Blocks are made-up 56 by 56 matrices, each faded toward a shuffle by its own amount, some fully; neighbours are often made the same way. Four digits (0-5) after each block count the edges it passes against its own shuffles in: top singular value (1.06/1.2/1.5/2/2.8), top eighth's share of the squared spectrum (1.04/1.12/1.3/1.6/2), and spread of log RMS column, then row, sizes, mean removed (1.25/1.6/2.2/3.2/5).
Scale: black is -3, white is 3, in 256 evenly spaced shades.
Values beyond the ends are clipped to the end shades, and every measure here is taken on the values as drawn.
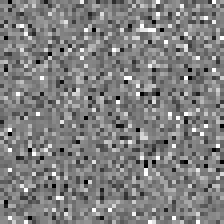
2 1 0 0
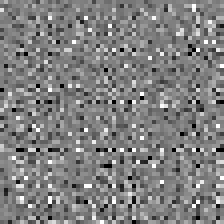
4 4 2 3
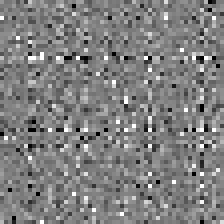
4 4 2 2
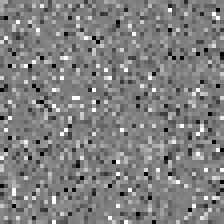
1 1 0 0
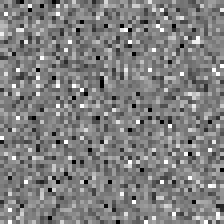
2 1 0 0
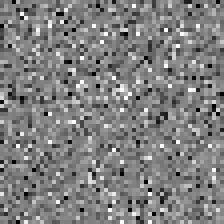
0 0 0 0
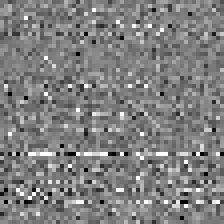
2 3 0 3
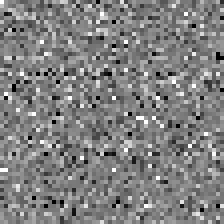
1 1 0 2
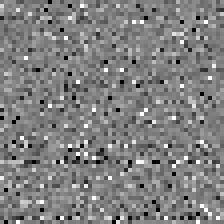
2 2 0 2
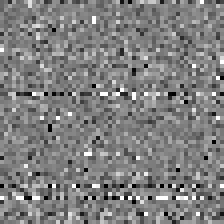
2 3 0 3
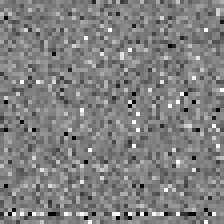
2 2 0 1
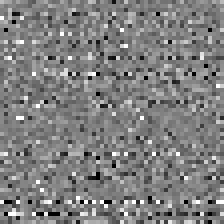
2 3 0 3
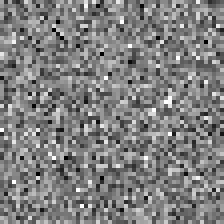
0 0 0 0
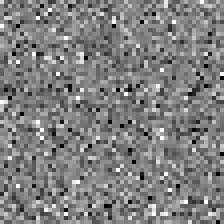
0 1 0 1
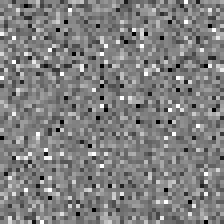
1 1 0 0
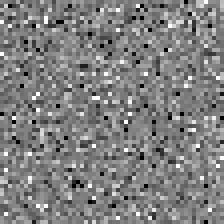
0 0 0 0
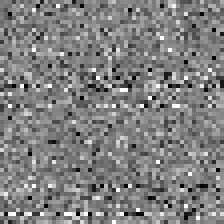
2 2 0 3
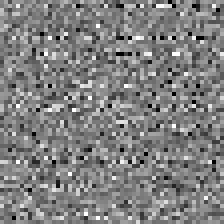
1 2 0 3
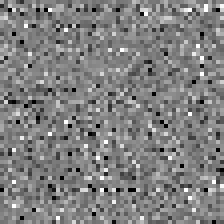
1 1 0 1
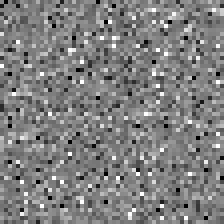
0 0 0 0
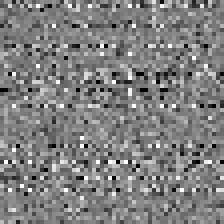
2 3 0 3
